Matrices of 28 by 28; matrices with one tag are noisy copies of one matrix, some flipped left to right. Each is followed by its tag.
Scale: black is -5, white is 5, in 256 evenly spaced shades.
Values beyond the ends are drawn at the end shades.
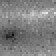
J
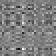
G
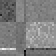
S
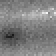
J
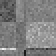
S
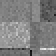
S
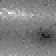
J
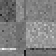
S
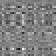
G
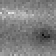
J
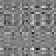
G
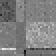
S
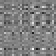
G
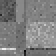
S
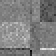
S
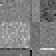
S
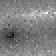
J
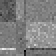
S
